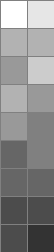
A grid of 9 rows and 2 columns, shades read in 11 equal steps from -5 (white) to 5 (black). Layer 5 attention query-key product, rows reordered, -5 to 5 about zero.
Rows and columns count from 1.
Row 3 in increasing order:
-3 -1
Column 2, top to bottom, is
-4 -2 -3 -1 0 0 1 2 3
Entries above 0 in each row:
0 0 0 0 0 1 2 2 2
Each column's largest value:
2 3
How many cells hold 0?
2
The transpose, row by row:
-5 -2 -1 -2 -1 1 1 2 2 / -4 -2 -3 -1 0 0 1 2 3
